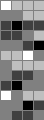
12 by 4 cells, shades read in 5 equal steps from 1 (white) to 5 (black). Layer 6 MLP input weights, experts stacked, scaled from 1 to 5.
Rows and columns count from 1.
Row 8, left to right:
3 4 4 3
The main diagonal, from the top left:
1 3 4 2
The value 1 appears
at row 1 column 1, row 6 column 3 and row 10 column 1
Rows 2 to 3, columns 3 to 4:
2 2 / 4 4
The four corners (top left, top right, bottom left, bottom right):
1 2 3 3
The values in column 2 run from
2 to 5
